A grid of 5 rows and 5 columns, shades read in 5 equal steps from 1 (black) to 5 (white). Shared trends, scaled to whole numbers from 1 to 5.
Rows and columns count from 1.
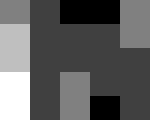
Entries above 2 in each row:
2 2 1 2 2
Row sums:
10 13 12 14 13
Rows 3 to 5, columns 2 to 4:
2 2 2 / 2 3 2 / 2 3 1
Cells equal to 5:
2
